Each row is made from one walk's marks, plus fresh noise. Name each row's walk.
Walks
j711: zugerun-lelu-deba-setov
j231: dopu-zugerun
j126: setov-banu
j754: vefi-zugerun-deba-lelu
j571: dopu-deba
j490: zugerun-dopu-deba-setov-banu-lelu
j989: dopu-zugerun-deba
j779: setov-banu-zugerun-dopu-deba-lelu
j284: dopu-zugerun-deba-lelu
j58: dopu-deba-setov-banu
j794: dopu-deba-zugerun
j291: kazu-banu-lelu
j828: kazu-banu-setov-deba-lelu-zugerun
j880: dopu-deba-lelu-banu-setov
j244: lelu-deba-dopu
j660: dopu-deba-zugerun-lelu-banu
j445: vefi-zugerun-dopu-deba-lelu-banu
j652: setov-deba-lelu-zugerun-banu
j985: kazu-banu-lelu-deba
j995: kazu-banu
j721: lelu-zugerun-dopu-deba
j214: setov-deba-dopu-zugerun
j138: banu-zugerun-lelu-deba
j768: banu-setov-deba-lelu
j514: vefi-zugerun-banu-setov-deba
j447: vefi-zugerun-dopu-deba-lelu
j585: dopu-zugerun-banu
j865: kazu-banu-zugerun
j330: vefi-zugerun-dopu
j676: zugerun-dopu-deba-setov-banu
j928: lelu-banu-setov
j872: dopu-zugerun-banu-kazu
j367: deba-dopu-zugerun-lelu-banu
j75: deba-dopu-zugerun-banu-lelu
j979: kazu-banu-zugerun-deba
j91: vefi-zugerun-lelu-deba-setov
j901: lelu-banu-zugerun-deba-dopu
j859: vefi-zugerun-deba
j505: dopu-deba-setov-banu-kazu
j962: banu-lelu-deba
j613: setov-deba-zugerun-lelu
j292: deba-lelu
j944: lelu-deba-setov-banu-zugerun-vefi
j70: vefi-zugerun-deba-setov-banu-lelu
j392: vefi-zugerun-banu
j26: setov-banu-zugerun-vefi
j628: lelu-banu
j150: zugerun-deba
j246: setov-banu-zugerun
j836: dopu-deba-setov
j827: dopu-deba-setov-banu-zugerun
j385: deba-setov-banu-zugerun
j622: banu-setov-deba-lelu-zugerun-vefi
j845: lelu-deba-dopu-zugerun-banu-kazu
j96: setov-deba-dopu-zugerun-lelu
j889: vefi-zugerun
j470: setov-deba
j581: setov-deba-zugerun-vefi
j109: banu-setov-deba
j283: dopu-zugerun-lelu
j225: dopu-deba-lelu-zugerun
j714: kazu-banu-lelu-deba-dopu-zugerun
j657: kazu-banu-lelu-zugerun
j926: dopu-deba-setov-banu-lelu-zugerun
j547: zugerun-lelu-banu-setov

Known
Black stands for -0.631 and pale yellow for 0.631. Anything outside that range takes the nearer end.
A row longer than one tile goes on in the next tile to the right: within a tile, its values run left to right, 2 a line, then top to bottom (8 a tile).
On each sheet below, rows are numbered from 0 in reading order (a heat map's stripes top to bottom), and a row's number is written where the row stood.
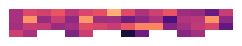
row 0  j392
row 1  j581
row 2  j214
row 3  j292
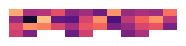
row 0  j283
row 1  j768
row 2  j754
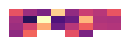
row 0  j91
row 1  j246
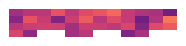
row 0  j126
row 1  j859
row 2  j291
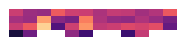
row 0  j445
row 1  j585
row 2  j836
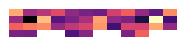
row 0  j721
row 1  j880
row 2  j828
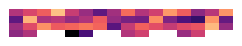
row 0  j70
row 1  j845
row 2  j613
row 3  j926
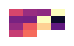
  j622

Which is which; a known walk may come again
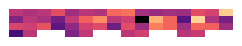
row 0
j836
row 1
j754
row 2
j657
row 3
j514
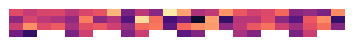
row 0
j989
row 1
j581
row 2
j944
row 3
j96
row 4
j330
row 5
j768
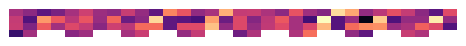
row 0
j985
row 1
j865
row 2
j652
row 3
j926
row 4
j995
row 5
j91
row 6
j721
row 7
j138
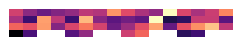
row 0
j714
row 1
j827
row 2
j622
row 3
j490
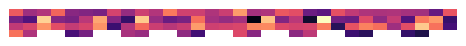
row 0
j547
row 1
j880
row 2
j385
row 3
j585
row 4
j283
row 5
j225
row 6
j75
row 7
j779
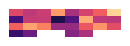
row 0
j676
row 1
j70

